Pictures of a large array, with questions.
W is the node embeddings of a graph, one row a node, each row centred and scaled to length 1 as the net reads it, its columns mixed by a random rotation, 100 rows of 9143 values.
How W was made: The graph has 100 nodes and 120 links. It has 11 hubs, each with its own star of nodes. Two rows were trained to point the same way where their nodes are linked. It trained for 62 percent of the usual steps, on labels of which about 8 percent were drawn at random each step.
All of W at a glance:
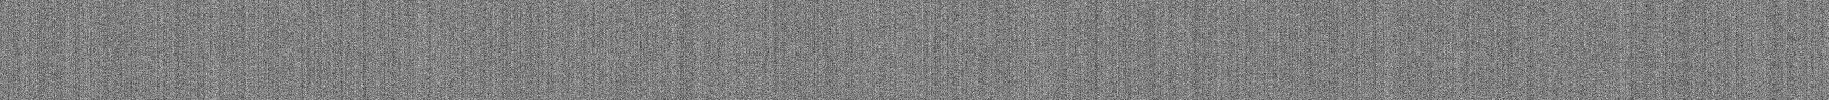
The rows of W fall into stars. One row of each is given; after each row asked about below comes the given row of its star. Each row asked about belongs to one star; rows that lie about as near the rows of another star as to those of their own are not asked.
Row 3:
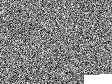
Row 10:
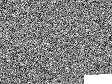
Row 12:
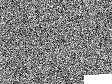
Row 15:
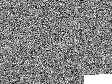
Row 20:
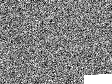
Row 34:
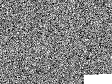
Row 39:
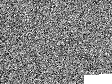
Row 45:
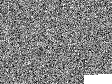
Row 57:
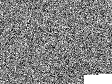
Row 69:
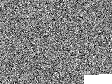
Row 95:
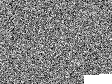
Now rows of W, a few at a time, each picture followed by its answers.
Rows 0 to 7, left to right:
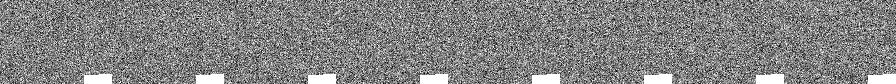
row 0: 69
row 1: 57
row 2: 15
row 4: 95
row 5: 69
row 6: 57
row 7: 12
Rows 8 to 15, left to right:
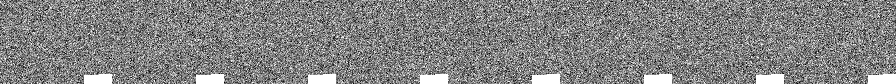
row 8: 45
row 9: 3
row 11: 69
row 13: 20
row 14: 15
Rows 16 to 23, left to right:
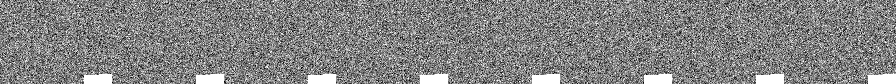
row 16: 34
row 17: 10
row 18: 69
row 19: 57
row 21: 20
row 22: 34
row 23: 15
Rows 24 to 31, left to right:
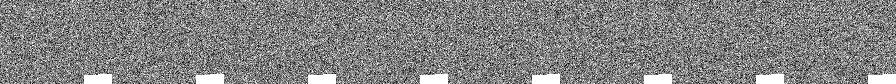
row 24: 45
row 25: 10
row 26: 3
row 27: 57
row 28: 12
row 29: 45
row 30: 10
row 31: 12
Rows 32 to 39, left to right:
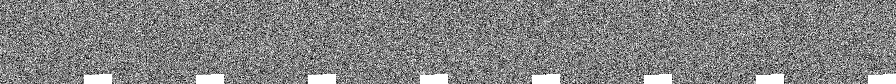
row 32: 34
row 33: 20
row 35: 69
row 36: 34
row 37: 95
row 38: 57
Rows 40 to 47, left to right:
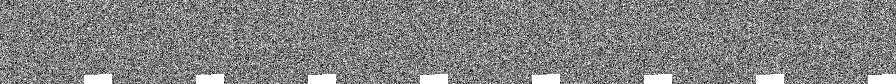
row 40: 20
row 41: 34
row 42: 45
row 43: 10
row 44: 34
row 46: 10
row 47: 45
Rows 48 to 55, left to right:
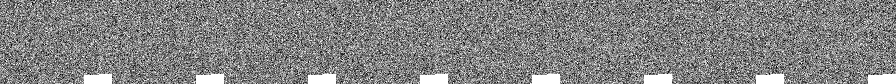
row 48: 39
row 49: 39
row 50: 45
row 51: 39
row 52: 39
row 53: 10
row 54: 20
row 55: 3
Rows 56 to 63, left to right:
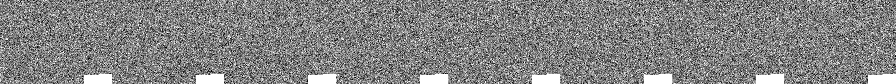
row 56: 57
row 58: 10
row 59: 3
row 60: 69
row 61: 10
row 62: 57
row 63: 15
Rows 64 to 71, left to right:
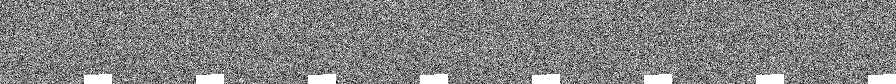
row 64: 34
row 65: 15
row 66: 57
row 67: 20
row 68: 34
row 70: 10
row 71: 95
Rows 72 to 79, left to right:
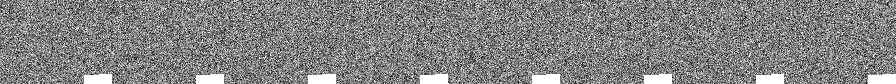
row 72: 10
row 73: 45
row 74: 34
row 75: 20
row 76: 69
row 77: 57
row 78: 95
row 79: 34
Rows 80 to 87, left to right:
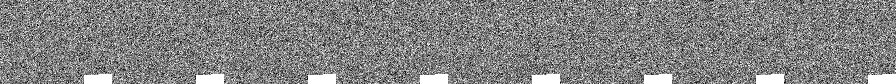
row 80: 20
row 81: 12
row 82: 12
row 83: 39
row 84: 57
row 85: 45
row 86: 20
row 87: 45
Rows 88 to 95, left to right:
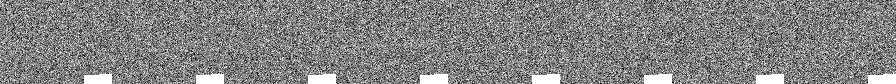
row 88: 95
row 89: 20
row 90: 15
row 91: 45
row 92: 69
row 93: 20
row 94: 69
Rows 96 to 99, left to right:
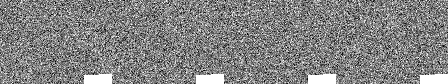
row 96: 12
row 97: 10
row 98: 15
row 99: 57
